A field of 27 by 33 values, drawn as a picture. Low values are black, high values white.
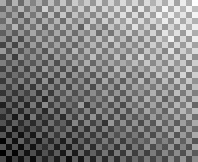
The field climbs toward the top right. The field is checkered. No single row or column stands out from its neighbours. The ninth with the lowest average is the bottom left. On average the colour sits 50% of the way up the scale. The ninth with the highest average is the top right.
